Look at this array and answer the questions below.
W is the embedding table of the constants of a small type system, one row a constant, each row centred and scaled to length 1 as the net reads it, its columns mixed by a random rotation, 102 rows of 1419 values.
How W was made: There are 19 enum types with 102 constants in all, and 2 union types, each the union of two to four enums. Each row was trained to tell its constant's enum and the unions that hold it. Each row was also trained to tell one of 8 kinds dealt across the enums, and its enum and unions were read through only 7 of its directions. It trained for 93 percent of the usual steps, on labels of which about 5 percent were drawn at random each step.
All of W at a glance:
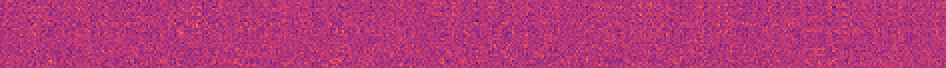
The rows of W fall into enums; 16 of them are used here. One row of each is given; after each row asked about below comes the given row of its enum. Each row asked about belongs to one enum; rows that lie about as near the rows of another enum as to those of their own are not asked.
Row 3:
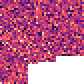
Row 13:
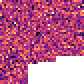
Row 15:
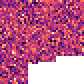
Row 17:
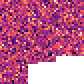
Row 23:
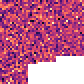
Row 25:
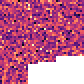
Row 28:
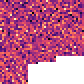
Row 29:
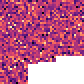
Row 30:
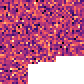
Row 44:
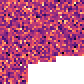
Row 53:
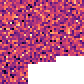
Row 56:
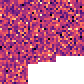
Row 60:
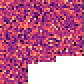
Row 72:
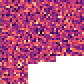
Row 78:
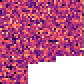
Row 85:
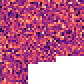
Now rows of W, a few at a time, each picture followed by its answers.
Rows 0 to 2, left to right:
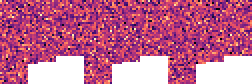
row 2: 44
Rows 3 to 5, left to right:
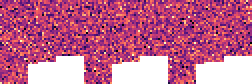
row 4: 30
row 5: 53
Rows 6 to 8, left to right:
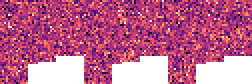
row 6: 29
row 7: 30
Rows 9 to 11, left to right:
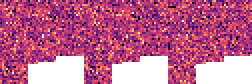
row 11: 3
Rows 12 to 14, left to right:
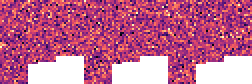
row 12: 17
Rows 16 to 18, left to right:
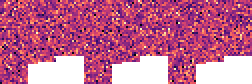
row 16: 44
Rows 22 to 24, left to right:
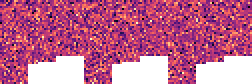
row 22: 3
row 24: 17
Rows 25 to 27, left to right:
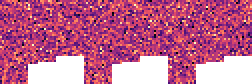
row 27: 53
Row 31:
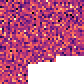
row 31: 3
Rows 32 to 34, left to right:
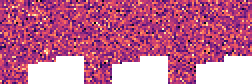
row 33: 85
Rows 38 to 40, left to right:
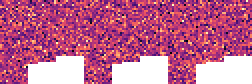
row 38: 60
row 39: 60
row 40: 30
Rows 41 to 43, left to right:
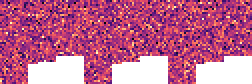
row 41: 28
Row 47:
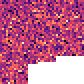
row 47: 29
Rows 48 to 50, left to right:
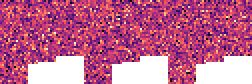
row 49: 60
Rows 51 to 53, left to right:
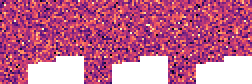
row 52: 44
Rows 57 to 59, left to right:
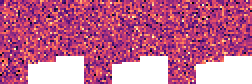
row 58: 23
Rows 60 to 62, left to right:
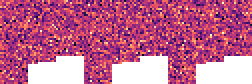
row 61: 29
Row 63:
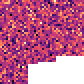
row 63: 17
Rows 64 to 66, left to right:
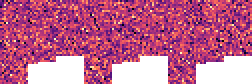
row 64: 3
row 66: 15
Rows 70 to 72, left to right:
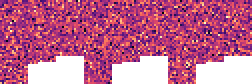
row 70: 30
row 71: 85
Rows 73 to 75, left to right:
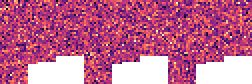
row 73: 3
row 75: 85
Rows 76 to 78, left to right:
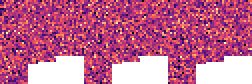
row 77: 44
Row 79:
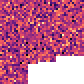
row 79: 44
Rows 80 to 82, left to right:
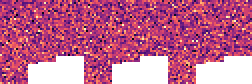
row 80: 28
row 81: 78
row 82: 30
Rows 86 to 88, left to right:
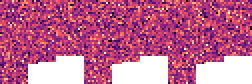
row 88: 17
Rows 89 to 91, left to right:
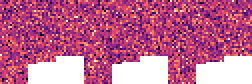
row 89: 29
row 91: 85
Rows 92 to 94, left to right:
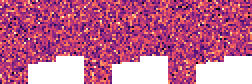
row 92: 17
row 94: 72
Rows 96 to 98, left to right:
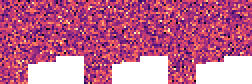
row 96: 29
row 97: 53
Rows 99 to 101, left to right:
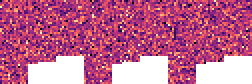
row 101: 85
